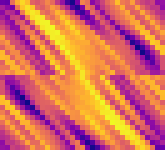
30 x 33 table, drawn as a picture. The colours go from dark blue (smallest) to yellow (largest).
Calmest part: centre. Slope: none. Symmetry: a half turn. Grain: diagonal, down to the right.
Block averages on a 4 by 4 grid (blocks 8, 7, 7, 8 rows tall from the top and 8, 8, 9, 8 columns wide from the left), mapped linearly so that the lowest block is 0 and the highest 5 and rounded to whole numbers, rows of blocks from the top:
2 4 1 3
3 5 5 0
0 4 5 3
3 1 4 2
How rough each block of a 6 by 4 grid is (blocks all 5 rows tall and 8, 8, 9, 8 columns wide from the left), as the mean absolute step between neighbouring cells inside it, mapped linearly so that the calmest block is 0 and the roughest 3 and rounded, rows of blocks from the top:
2221
2113
1201
1021
3112
1222
